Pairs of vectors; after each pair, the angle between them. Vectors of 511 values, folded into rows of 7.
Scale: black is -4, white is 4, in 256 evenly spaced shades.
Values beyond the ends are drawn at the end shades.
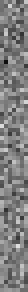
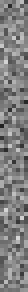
nearly opposite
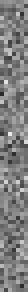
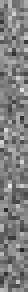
orthogonal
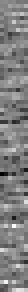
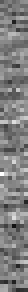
nearly opposite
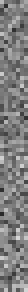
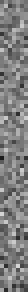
nearly opposite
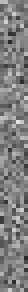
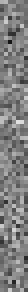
nearly parallel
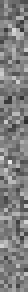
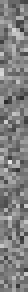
nearly parallel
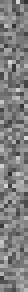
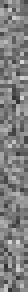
orthogonal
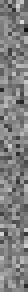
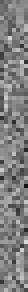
orthogonal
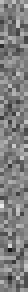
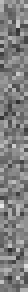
nearly parallel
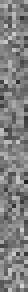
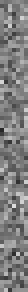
nearly opposite
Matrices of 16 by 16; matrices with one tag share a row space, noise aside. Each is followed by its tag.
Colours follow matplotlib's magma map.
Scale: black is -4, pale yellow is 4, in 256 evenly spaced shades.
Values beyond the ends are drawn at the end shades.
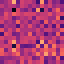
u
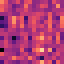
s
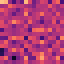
s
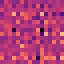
u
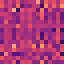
u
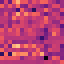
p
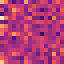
s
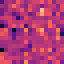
s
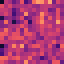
s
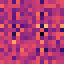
u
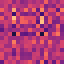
u
